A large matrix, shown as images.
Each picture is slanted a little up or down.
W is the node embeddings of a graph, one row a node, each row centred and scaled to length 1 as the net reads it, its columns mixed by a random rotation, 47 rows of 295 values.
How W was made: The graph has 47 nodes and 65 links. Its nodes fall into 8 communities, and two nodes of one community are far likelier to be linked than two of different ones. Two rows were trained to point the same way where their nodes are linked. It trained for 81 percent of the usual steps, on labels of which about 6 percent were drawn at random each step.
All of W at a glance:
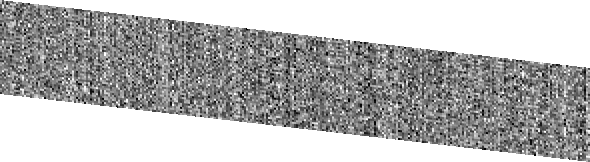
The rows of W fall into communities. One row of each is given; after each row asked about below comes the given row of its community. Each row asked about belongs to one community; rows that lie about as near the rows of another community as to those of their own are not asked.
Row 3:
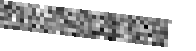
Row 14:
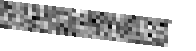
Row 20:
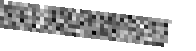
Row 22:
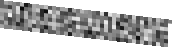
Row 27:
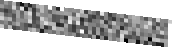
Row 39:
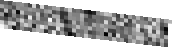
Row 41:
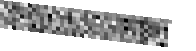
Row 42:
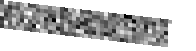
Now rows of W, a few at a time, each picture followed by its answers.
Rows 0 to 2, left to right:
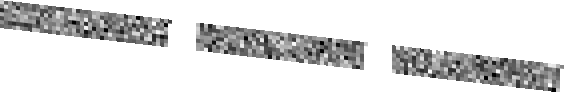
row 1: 41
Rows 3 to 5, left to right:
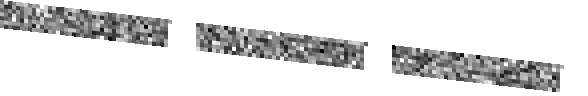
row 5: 3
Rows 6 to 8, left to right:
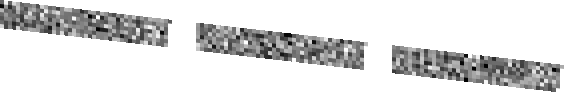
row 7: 22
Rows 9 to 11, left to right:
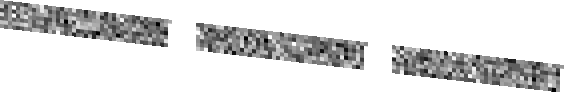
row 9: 3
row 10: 41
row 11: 41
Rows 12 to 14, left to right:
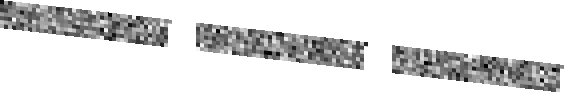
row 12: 3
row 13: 41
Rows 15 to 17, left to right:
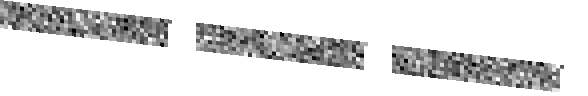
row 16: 3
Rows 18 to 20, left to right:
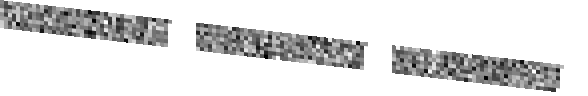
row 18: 22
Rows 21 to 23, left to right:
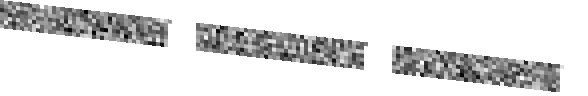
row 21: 20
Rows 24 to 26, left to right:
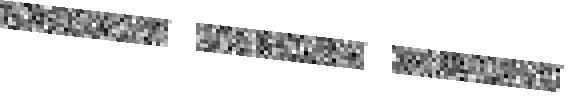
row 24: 39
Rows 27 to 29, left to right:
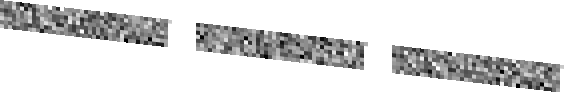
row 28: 42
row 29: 27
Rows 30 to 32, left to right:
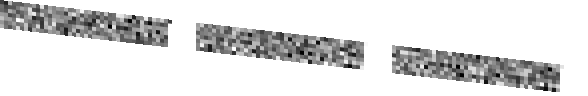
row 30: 14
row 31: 20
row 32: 20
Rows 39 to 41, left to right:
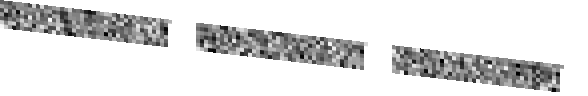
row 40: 39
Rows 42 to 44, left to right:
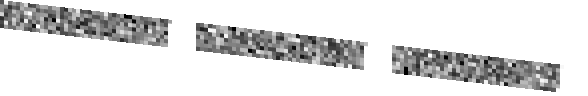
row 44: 20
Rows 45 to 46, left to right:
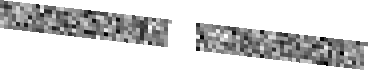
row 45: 22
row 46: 42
